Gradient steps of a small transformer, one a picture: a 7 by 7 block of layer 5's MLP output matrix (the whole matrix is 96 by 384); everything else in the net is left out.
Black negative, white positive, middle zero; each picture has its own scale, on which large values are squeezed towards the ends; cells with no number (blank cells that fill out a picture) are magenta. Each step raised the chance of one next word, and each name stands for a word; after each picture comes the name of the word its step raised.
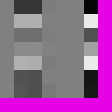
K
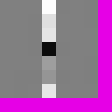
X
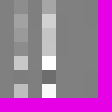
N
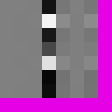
K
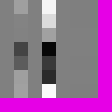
X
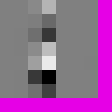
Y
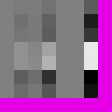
Y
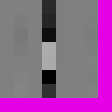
Y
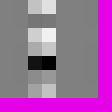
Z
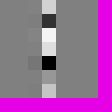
Z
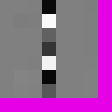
K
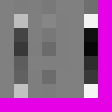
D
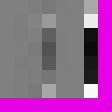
D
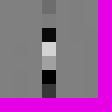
Y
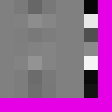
K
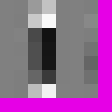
D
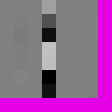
Y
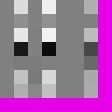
X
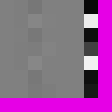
K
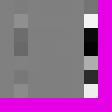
D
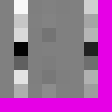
X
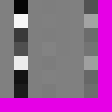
K
